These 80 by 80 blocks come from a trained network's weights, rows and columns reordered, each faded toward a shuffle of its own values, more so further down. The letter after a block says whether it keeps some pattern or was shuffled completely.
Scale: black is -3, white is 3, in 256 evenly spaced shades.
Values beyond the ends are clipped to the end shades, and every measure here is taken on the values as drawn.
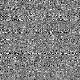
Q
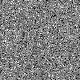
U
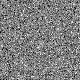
U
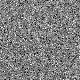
U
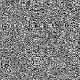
Q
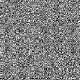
Q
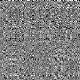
Q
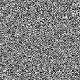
Q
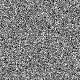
U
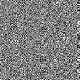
Q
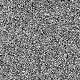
U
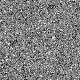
U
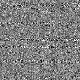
Q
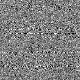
Q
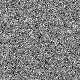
U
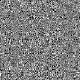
Q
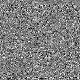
Q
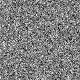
U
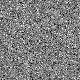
U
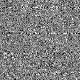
Q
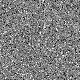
U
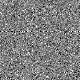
Q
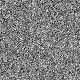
U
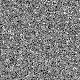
U
